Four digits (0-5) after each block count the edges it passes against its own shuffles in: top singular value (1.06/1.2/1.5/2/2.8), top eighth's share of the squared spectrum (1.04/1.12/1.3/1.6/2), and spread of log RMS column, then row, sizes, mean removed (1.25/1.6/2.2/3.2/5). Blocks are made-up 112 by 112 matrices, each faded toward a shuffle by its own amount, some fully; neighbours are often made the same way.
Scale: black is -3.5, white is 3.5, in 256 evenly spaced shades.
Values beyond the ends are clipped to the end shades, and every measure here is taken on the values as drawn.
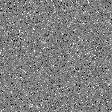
0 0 0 1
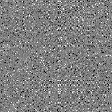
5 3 2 2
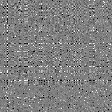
5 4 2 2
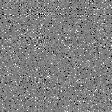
4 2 1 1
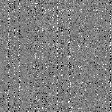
2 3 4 2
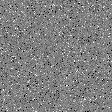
0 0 0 0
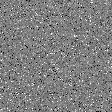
2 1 0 0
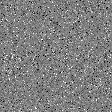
2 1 0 0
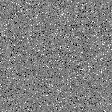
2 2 0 1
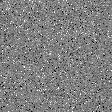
2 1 0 0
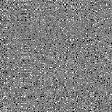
4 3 2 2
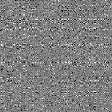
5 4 3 3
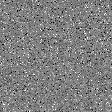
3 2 0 1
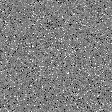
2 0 0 0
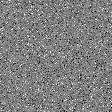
0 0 0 0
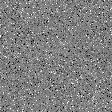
1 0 0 0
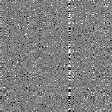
5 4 3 2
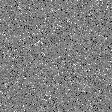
0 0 0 0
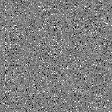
4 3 2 1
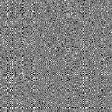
5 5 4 3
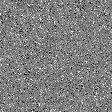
0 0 0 0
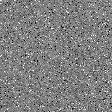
3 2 1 0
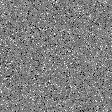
0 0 0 0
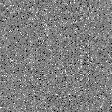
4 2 1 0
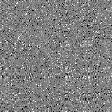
4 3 2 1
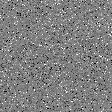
2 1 0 0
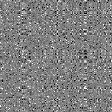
5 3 3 2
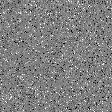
3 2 0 0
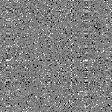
4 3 2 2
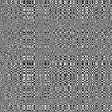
5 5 4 4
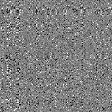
4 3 3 2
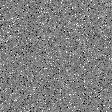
0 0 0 0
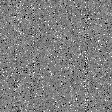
1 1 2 0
